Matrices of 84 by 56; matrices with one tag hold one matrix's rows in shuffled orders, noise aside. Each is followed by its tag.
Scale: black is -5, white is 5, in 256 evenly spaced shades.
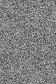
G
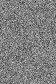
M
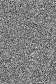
G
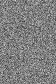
M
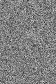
G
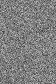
M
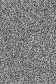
M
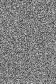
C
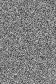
C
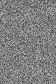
M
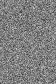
C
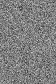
C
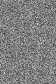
M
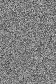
G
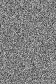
M
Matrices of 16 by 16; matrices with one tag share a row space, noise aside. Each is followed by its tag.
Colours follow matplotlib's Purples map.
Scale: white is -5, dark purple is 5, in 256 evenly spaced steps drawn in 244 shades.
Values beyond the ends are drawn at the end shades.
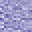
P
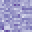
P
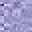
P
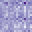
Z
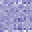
Z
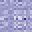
Z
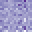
Z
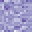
P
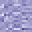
P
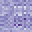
Z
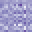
Z
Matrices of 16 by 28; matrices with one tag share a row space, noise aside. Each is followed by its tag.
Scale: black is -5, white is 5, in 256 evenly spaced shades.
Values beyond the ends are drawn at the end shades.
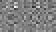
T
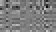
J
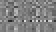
T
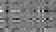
J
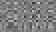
T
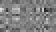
J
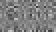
T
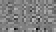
T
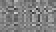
T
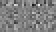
T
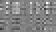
J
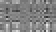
J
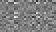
T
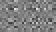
T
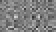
T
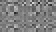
T
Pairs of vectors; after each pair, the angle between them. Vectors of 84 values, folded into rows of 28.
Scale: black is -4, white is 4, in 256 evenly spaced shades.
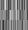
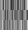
orthogonal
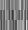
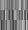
nearly parallel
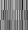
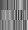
partly opposed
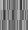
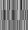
nearly parallel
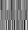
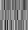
partly opposed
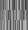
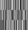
partly opposed
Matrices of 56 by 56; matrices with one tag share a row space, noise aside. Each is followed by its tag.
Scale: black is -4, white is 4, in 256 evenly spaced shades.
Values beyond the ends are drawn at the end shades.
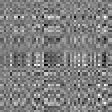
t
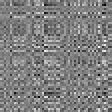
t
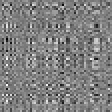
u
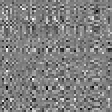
u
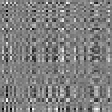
u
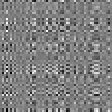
u
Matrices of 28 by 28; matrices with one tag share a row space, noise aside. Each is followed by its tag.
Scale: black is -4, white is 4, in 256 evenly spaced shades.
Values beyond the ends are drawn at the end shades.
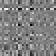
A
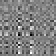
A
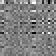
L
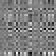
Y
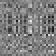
Y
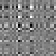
A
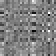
L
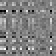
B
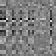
B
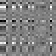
B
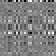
Y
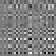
Y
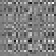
Y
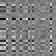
B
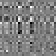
A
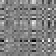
L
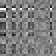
B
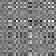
Y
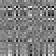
Y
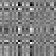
A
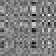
L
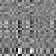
A
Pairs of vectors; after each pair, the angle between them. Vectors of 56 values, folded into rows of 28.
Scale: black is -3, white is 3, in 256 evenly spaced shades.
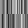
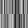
partly opposed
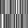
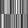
nearly parallel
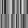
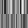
nearly parallel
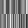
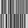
partly opposed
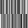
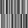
nearly parallel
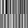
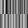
nearly parallel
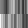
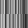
partly aligned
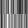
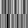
partly opposed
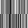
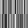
orthogonal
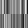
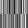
orthogonal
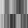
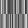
orthogonal
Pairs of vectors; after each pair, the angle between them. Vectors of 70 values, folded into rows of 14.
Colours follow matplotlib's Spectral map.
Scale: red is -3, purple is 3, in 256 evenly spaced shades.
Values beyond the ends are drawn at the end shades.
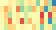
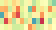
partly aligned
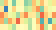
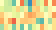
partly aligned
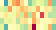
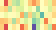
nearly opposite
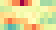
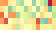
orthogonal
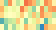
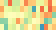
nearly parallel
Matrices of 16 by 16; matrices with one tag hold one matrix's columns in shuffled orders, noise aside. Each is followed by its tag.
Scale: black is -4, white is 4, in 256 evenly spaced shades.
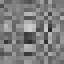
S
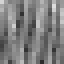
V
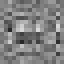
S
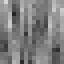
V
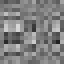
S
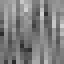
V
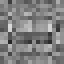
S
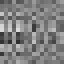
S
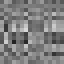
S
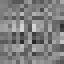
S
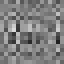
S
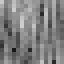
V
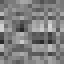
S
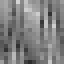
V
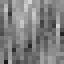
V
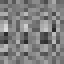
S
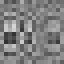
S
